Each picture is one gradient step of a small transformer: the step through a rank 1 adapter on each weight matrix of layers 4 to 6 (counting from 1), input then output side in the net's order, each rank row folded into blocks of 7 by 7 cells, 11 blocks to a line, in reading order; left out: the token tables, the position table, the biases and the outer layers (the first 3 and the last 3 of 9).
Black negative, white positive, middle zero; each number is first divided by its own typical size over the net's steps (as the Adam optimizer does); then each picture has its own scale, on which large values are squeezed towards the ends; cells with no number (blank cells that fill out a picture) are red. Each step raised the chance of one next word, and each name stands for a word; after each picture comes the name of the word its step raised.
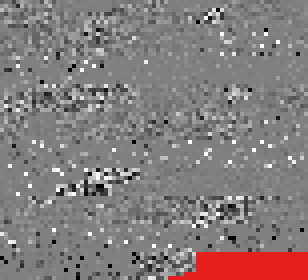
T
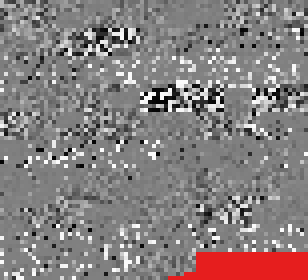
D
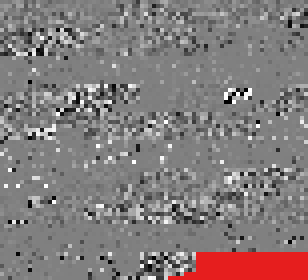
T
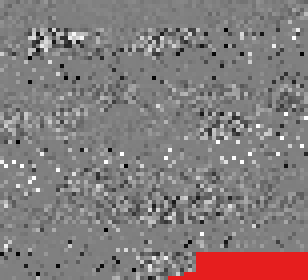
T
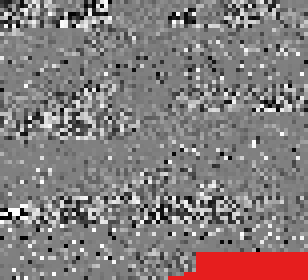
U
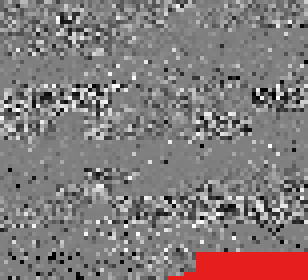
T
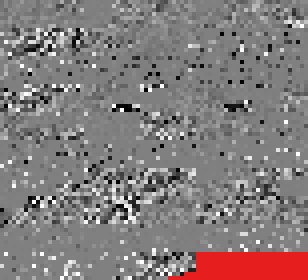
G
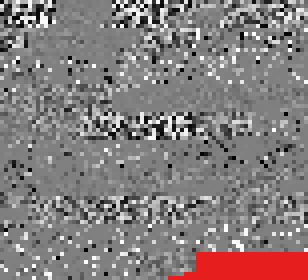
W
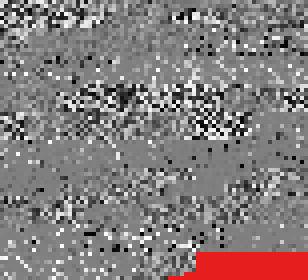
D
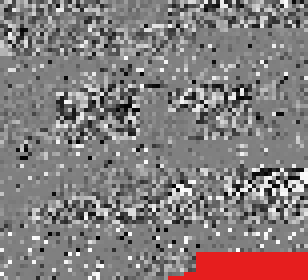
W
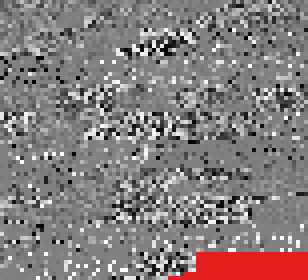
W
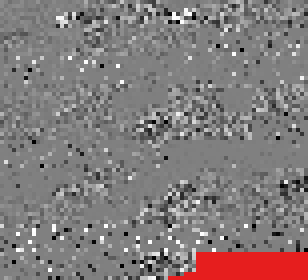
T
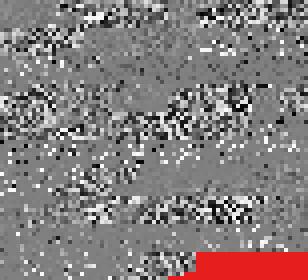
U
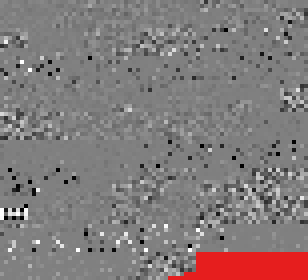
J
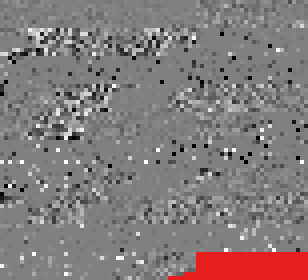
G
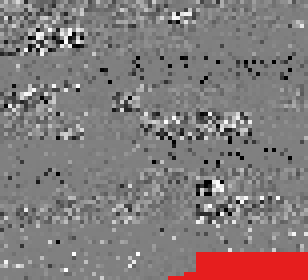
G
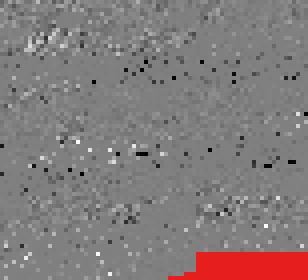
G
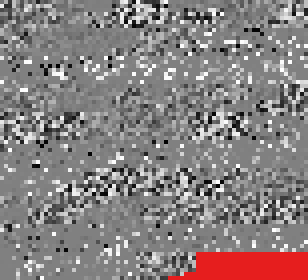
D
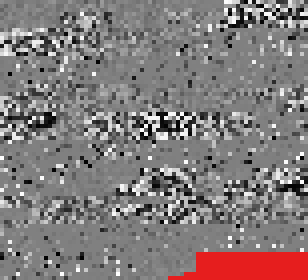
U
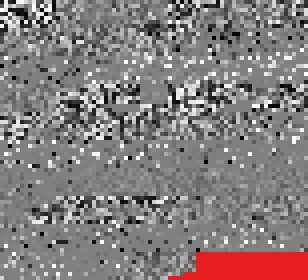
D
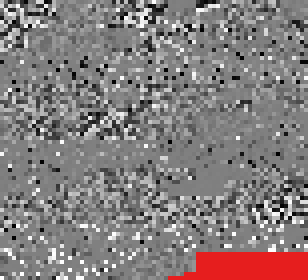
W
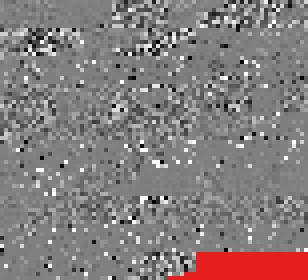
U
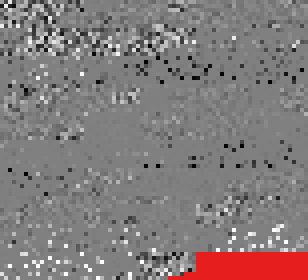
G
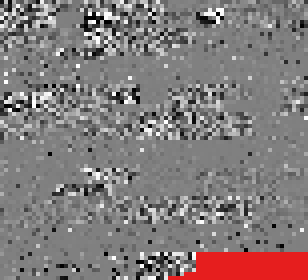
T
